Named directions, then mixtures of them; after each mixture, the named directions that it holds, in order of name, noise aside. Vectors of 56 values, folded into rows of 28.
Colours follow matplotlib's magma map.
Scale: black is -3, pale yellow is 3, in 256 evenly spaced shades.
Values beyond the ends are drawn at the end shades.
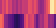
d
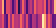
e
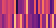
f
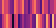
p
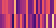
f, p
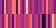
e, f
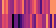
d, p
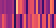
f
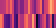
d, p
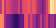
d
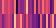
f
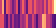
d, e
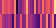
d, f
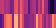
d, p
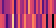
f, p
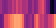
d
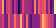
e, f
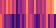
d, f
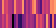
d, p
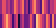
p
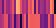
e, f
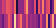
f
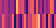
f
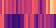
d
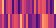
e, f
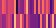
f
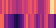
d
